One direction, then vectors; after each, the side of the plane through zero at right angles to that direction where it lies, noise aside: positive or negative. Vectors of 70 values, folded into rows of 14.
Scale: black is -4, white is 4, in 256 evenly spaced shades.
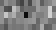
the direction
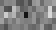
positive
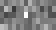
negative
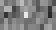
negative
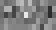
negative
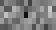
positive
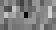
positive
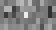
negative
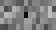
positive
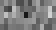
positive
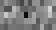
positive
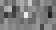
negative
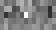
negative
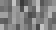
positive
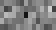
positive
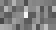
negative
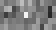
negative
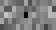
positive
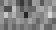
positive
